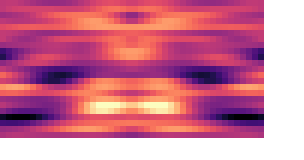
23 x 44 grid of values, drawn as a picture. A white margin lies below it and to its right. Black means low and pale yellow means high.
Slope: none. Mirror symmetry: left to right. Ninth with the highest average: bottom middle. Grain: streaks across.
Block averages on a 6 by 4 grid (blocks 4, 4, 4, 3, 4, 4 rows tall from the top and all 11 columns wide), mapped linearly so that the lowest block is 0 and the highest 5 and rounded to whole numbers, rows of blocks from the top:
2332
2332
1221
1221
1551
0330
